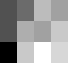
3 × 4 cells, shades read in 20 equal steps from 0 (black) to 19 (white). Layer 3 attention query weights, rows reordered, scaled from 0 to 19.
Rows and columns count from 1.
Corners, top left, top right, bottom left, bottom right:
6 12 0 16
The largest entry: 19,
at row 3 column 3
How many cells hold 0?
1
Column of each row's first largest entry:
3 4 3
